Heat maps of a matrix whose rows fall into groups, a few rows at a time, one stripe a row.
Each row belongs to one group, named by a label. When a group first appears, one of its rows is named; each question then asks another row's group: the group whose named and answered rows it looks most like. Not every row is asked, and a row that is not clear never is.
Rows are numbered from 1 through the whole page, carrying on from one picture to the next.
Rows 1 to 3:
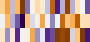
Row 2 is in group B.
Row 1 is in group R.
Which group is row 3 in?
B
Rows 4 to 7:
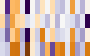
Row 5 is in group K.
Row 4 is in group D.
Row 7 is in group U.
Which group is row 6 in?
D
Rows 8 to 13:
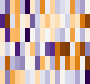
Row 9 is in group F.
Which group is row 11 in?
B
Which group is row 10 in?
D
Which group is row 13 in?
K
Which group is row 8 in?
D
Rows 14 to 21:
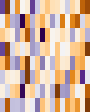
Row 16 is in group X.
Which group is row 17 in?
F
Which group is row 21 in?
F
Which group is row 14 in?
F
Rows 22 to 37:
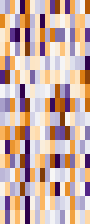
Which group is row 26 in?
K
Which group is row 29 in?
U
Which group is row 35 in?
R
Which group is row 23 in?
X
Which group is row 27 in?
F
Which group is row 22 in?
U
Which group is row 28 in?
U
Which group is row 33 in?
R
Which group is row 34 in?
D
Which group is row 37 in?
D
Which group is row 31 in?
R
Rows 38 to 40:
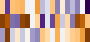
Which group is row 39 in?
X
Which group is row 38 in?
K
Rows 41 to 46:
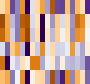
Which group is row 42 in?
X
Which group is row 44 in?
D
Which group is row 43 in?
X
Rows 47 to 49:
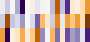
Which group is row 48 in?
F
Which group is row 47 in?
U
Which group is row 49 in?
K
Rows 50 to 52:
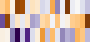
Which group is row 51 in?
F
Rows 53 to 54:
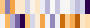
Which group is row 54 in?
B
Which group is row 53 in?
K
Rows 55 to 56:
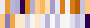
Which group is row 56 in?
K
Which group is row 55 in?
B
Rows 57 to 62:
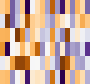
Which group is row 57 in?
R
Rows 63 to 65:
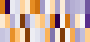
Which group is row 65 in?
U
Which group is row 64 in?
R
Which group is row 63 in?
K
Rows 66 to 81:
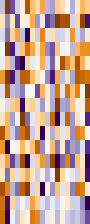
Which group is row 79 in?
X
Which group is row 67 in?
B
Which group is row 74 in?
R
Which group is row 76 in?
K
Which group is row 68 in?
D
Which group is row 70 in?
B
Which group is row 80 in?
K
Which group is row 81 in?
K
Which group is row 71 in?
X
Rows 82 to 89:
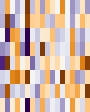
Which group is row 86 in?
F
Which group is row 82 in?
X
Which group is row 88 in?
F
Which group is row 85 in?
D
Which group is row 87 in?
U
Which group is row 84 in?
D
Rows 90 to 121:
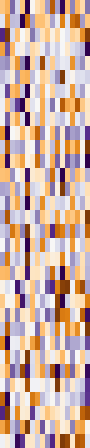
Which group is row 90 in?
R
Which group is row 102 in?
R
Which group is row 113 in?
F
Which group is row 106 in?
U
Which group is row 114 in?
K
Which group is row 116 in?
R
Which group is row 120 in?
X
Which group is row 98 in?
D
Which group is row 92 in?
F
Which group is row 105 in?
F
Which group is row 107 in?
D
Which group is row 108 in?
X
